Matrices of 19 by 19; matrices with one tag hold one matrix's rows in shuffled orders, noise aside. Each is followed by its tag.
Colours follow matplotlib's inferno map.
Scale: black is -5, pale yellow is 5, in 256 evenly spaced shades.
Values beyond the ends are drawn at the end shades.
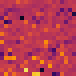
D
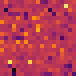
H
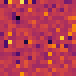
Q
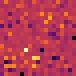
D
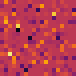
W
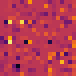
Q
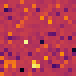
D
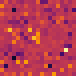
H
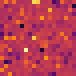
D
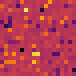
D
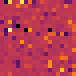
Q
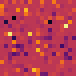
H
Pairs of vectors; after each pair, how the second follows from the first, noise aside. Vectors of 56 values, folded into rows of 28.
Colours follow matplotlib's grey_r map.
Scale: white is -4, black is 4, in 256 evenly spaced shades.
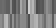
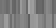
shrunk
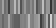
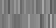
shrunk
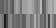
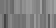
shrunk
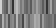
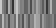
copied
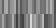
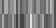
copied
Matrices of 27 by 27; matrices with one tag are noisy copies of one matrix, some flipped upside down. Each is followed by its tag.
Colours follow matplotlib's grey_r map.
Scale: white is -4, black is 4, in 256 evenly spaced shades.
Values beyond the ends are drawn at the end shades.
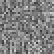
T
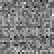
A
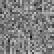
T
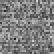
A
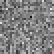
T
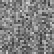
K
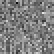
T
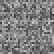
A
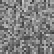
K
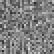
T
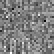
T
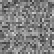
A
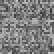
A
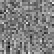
T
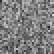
K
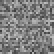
A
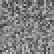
K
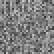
T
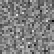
K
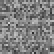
A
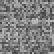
A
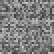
A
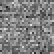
A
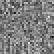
T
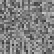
T
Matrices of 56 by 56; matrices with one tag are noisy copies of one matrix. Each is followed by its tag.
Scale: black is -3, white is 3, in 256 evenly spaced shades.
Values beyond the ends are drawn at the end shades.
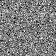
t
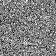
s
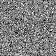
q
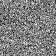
s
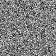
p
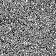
s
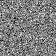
t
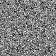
p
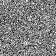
s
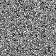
p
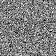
q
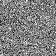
s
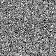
q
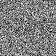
q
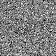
q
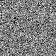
t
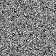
p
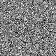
q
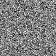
p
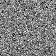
p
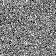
s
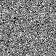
t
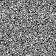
t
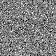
q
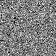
t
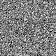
q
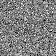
q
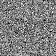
q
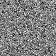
p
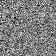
t
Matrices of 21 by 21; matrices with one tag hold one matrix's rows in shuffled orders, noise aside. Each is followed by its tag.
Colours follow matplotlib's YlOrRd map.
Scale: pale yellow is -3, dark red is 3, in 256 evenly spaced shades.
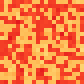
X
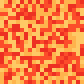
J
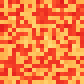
X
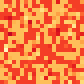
J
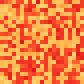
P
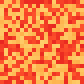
J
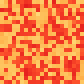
P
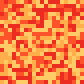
X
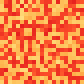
J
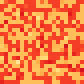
J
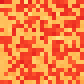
P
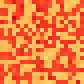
X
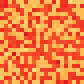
J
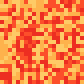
P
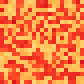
X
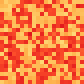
X
